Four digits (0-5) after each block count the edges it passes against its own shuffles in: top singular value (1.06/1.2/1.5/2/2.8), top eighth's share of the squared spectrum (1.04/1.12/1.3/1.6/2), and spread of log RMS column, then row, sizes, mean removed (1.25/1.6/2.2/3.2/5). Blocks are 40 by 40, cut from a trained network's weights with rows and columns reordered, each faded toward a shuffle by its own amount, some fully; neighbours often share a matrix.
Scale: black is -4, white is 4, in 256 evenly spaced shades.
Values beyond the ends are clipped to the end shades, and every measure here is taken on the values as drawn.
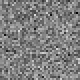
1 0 0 0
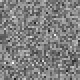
0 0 0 0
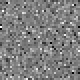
0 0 0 0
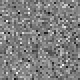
1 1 0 0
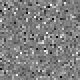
1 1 0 0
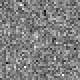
0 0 0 0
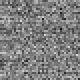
3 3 0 1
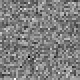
1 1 0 0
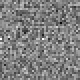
1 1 0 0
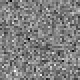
0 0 0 0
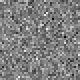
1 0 0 0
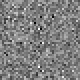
2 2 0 1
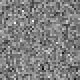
1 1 1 0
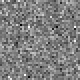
0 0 0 0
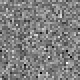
1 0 0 0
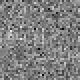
1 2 1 1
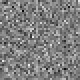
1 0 0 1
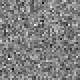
0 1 0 1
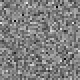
0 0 0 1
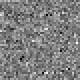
1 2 0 1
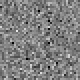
1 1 0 0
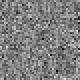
2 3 1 1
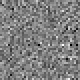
2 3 1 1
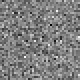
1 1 0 0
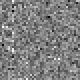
2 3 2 0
